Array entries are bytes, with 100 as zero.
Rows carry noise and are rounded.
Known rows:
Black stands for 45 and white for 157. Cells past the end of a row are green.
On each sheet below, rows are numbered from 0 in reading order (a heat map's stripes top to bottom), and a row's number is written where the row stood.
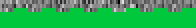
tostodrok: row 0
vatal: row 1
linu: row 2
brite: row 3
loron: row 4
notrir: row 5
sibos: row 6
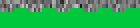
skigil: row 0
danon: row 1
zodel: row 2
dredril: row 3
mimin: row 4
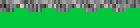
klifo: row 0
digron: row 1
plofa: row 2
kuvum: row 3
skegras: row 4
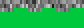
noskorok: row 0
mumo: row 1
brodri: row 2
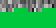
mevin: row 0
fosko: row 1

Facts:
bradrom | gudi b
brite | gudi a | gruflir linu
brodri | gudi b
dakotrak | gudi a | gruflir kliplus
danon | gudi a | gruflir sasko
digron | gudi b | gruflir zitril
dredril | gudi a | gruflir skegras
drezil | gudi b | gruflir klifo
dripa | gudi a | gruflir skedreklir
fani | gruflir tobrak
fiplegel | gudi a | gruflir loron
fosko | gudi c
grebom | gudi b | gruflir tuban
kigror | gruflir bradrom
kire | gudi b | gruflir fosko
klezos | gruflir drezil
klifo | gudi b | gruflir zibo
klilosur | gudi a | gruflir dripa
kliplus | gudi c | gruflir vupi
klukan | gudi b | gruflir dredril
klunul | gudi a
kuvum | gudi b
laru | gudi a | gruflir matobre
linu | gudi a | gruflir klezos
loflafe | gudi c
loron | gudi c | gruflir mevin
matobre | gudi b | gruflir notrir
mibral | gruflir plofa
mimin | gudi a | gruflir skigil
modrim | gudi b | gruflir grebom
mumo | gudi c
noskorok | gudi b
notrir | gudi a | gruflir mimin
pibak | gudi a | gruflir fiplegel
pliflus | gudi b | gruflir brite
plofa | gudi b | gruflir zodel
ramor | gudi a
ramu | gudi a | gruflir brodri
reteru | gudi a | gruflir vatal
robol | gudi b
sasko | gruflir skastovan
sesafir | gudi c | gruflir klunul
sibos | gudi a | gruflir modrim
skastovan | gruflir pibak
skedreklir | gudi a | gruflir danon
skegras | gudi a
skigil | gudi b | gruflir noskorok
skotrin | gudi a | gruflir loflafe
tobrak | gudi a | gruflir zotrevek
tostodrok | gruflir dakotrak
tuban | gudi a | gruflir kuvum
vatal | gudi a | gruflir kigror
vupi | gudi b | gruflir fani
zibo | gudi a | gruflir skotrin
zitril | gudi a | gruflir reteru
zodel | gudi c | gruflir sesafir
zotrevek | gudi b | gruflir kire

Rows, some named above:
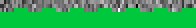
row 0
skotrin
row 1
zitril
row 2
sasko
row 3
klukan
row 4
kliplus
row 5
kigror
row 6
dakotrak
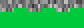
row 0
skastovan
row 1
noskorok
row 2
mevin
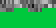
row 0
klezos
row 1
klifo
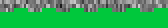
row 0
vupi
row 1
skastovan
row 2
drezil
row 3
laru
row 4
digron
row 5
mibral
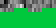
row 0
loflafe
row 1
vatal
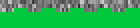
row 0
mevin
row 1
zitril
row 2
klilosur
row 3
matobre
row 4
fani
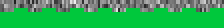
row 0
tobrak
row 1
brite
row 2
pliflus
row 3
dakotrak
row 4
fiplegel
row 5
bradrom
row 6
skastovan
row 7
kire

